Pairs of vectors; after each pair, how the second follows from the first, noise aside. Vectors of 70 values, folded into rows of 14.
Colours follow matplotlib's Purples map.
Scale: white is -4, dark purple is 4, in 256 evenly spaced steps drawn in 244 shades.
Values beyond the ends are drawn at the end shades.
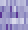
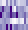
scaled up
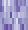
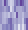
reversed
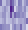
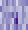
reversed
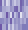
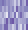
reversed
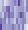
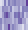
reversed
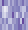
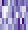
scaled up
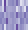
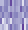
reversed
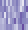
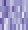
reversed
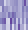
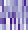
scaled up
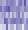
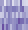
reversed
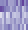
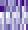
scaled up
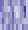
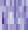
reversed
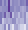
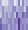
reversed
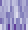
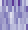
reversed
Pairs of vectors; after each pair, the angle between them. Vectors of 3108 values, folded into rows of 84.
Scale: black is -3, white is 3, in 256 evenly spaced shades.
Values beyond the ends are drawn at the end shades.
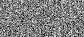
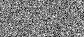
partly opposed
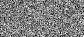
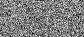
partly opposed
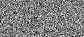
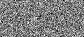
nearly opposite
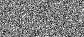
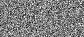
partly opposed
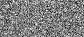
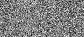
partly aligned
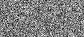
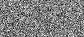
nearly parallel
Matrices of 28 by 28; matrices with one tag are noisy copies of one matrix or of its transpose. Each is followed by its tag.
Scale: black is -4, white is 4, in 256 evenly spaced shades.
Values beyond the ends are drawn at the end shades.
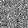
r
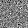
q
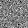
q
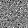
q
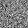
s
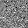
s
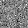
r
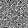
q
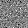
q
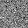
s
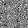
r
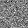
s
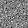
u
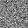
s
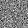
q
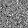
s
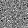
q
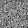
u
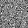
u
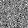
r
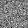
u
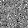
r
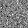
s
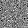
q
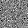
q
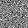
q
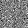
q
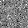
r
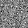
u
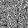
r
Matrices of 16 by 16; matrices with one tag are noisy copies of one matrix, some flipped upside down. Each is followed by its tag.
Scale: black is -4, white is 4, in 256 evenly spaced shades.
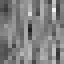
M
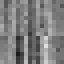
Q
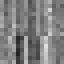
Q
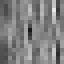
M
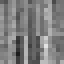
Q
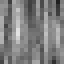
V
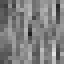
M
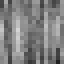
V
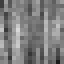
V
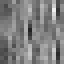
M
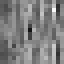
M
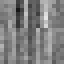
Q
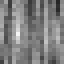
V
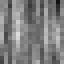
V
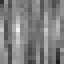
V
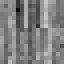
Q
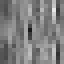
M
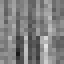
Q
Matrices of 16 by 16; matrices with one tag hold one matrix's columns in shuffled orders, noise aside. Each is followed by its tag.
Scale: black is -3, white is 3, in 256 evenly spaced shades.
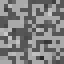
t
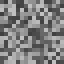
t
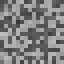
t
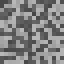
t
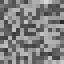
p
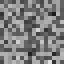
t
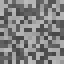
p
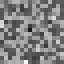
p
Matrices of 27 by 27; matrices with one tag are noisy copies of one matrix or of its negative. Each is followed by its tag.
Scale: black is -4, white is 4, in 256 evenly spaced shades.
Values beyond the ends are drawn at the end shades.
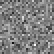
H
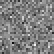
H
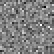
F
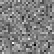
H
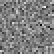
F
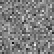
H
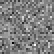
H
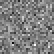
H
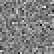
F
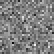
H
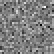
F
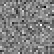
F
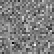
H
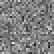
H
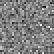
F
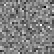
F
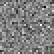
F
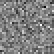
F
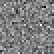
F
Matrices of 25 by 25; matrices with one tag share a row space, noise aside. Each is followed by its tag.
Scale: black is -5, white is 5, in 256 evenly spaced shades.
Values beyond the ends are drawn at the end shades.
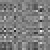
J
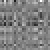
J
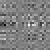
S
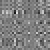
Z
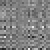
S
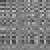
S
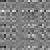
S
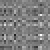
J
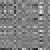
J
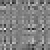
S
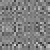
Z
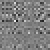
Z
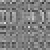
S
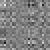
S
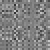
Z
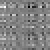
S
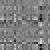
J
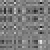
J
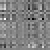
S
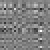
J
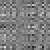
S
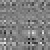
S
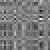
J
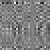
Z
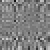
Z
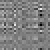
J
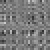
S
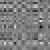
J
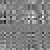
S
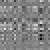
J
